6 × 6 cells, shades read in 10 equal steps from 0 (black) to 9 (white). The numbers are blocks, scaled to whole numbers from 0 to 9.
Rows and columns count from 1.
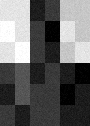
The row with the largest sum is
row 3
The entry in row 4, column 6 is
0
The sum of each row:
33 34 35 9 9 9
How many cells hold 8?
6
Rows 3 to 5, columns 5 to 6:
7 8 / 1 0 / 0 1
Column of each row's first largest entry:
1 1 2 2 2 1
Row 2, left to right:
9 8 2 0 8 7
